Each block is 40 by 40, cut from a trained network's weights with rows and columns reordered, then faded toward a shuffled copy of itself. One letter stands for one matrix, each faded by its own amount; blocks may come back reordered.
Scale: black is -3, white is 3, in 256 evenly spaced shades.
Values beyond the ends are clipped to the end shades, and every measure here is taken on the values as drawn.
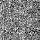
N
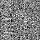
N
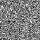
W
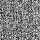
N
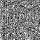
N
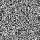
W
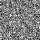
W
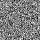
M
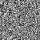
W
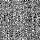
N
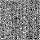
N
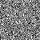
M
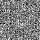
N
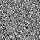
W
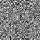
W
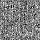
N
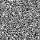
M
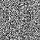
W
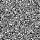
W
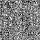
N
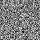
W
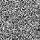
W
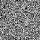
W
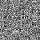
W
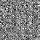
N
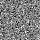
M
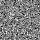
M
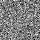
M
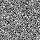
M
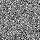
M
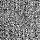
N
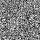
M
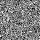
M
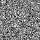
M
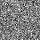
M
